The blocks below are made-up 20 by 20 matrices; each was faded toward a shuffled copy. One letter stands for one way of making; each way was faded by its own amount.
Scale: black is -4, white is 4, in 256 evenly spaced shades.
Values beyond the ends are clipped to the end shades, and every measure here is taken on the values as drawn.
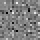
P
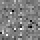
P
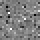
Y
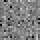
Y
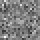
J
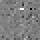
Y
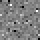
Y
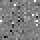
Y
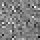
P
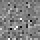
Y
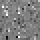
Y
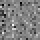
Y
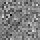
J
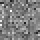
J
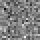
P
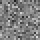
J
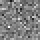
J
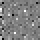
Y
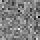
J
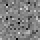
Y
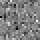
J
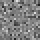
J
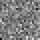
J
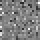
Y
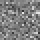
J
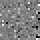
Y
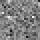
J
